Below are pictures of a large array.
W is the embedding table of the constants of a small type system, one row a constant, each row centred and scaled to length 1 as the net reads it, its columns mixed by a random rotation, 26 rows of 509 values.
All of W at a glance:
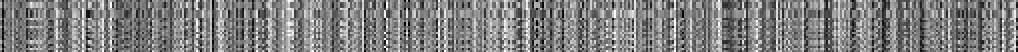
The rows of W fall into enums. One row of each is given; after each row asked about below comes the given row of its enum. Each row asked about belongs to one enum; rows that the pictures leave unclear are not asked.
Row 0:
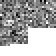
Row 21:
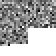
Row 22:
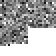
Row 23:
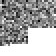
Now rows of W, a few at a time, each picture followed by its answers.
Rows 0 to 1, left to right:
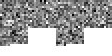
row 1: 21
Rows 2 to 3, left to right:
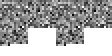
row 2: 21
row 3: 21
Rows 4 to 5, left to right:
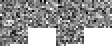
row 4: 0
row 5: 23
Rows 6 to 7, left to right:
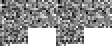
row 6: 23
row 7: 23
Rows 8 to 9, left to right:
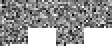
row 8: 23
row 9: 21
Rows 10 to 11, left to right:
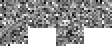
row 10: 22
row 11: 0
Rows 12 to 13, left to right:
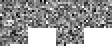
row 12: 0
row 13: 21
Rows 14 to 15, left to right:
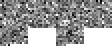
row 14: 22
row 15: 0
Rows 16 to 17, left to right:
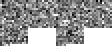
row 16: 23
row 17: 0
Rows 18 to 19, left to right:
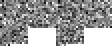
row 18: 22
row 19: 23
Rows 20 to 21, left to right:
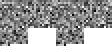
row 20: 21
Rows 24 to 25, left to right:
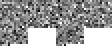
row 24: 21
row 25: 22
